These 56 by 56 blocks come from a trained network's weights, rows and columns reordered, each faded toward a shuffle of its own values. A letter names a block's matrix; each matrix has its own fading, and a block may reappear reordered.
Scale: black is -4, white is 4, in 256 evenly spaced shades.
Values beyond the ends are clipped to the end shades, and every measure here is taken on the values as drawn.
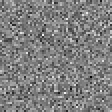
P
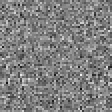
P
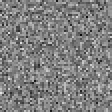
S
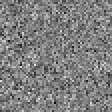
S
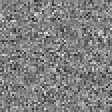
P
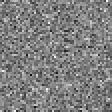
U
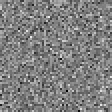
U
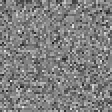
S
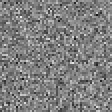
P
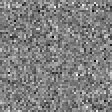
P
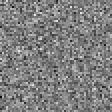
S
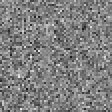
S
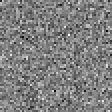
U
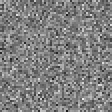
U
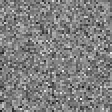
U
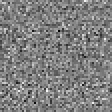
P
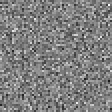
S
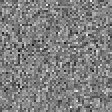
P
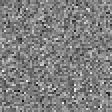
U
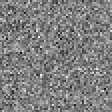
U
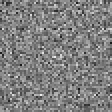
P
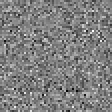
P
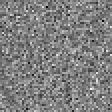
U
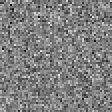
S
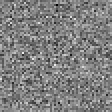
P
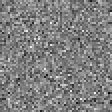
U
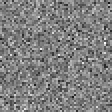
S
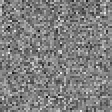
P
